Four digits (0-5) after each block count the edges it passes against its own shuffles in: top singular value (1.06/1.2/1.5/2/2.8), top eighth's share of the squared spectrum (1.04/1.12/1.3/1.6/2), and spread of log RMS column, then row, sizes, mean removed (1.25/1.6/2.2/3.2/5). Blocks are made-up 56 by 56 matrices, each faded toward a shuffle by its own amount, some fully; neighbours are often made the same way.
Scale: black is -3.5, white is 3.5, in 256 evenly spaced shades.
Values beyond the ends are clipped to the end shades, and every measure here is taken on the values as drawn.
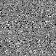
1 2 0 2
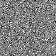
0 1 0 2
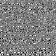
2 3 0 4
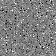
1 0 1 0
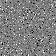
0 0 0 0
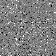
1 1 0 2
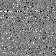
2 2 0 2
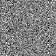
1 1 2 0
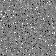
0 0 0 0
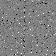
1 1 0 0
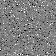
0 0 0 0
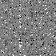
2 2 1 0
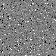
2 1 0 0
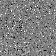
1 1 0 0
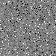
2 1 0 0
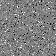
0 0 0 0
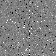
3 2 1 0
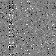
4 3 2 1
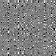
4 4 3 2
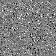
2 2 0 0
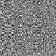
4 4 2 2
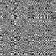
4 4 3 3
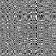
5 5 3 3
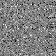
3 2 0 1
